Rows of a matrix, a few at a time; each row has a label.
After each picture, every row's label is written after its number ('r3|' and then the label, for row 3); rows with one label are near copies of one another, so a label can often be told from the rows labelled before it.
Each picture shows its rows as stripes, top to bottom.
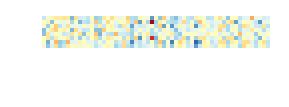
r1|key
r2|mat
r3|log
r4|key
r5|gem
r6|mat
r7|log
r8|log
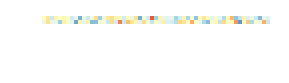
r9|mat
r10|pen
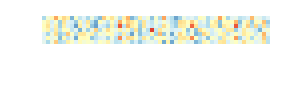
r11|key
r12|pen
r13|pen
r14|mat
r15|log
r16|pen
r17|log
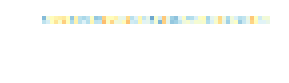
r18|key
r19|key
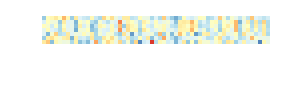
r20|key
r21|pen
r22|pen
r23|pen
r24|log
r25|key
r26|mat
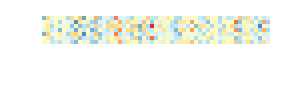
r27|gem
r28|pen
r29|mat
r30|pen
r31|gem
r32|mat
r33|pen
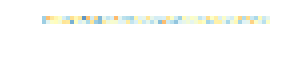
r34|gem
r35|key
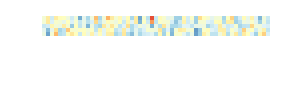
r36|mat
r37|mat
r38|key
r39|log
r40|log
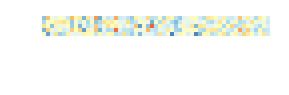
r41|gem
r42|key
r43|mat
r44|gem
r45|log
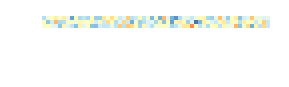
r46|key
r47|log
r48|pen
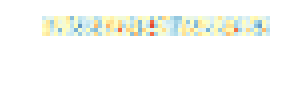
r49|key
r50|mat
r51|mat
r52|pen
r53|mat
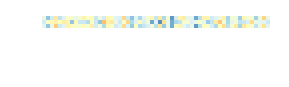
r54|log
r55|key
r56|log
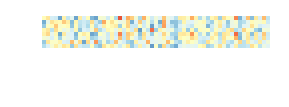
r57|pen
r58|key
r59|key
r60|mat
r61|pen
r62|pen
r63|gem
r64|key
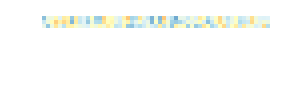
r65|key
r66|key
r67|log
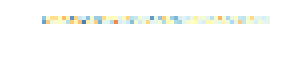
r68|key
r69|gem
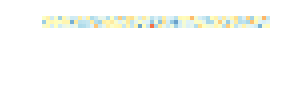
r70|pen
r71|key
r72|mat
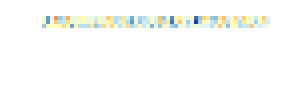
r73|log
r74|log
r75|key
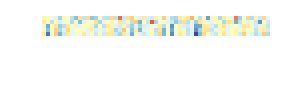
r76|pen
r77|mat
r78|log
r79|log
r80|log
